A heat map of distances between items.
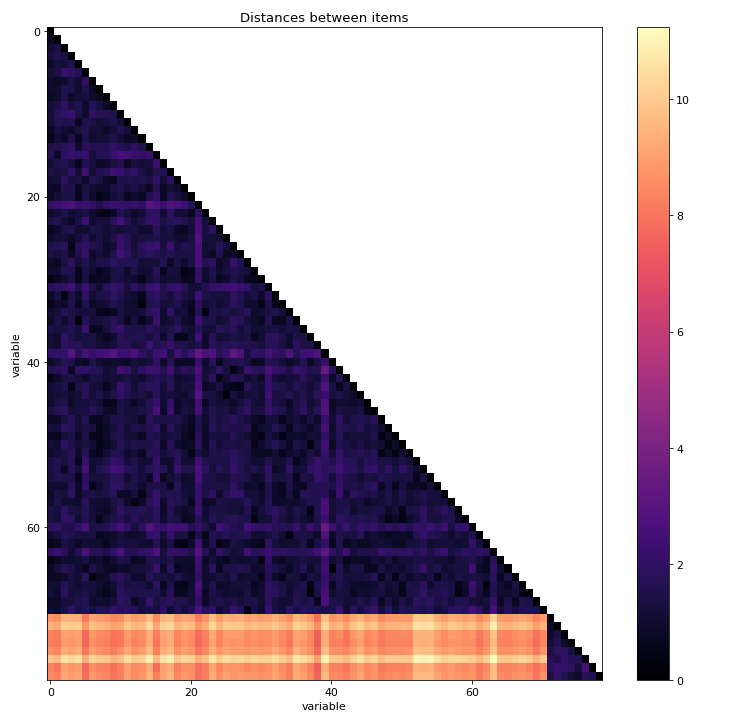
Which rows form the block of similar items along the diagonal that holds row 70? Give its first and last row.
0 to 70
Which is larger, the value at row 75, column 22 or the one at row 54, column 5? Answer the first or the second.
the first
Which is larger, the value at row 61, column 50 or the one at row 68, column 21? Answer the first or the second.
the second
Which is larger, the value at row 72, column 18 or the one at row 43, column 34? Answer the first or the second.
the first
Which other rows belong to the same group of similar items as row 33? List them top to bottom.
0, 1, 2, 3, 4, 5, 6, 7, 8, 9, 10, 11, 12, 13, 14, 15, 16, 17, 18, 19, 20, 21, 22, 23, 24, 25, 26, 27, 28, 29, 30, 31, 32, 34, 35, 36, 37, 38, 39, 40, 41, 42, 43, 44, 45, 46, 47, 48, 49, 50, 51, 52, 53, 54, 55, 56, 57, 58, 59, 60, 61, 62, 63, 64, 65, 66, 67, 68, 69, 70
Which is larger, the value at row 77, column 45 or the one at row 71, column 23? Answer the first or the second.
the second
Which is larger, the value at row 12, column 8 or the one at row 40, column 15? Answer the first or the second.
the second
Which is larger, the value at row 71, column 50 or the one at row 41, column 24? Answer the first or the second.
the first
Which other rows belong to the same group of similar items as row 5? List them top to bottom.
0, 1, 2, 3, 4, 6, 7, 8, 9, 10, 11, 12, 13, 14, 15, 16, 17, 18, 19, 20, 21, 22, 23, 24, 25, 26, 27, 28, 29, 30, 31, 32, 33, 34, 35, 36, 37, 38, 39, 40, 41, 42, 43, 44, 45, 46, 47, 48, 49, 50, 51, 52, 53, 54, 55, 56, 57, 58, 59, 60, 61, 62, 63, 64, 65, 66, 67, 68, 69, 70
